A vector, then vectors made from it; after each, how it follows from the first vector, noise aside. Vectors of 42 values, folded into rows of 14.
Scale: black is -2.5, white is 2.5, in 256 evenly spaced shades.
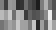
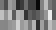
copied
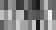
copied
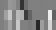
partly zeroed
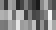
copied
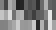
copied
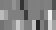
partly zeroed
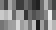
copied
